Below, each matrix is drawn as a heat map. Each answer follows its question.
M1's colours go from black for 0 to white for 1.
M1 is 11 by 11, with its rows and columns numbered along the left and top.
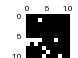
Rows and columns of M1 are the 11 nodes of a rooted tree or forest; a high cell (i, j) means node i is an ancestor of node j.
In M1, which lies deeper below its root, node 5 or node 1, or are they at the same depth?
the same depth
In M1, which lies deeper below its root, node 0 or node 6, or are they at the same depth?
node 0
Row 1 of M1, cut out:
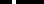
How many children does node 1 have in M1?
1
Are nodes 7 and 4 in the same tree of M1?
no
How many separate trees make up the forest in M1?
3
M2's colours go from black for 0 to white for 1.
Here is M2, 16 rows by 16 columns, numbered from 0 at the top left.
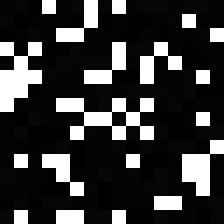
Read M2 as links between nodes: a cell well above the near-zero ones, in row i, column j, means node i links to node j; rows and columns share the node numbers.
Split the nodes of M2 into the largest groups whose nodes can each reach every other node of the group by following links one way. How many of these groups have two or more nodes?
1
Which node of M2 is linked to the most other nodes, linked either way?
node 5
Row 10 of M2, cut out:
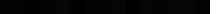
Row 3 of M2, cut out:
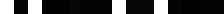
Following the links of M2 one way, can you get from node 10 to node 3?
yes
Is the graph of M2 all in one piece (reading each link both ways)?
yes
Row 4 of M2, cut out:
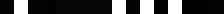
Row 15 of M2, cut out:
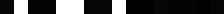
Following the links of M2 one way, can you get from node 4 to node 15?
yes
